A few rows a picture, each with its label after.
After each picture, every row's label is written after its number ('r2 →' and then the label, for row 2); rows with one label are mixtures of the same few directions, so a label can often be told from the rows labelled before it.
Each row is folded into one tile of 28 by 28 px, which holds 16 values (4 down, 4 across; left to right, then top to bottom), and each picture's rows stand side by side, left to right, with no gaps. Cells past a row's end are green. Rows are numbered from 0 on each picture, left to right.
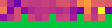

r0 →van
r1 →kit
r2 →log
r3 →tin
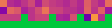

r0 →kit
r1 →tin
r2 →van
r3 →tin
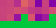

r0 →van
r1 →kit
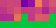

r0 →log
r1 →kit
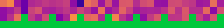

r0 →log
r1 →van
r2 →log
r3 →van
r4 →van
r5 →log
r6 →tin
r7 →van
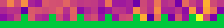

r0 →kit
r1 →log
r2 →tin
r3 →log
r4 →log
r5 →tin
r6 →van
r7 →van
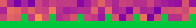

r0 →kit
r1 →kit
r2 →log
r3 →van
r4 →tin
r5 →tin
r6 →log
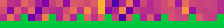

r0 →van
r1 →van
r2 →tin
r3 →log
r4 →van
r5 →van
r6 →tin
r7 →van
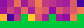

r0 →tin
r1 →van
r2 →log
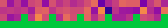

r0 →kit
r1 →kit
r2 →kit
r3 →van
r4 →kit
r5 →kit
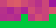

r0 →kit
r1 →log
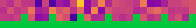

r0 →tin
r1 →kit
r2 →log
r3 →van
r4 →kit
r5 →kit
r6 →van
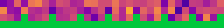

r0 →kit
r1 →log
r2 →log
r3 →kit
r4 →tin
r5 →log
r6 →van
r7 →tin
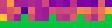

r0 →van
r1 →kit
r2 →log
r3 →log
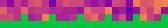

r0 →kit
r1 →log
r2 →kit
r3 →kit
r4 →log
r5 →log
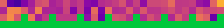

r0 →kit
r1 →van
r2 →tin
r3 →tin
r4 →van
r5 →kit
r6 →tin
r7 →log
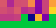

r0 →tin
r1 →van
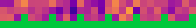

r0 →log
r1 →log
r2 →log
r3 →log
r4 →tin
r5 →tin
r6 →tin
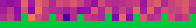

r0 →log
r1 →van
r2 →kit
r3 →tin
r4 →tin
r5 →van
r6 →log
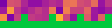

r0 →van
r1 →log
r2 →van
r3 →tin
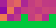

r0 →van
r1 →van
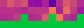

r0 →kit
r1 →log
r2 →van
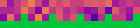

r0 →van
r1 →van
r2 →tin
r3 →kit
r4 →kit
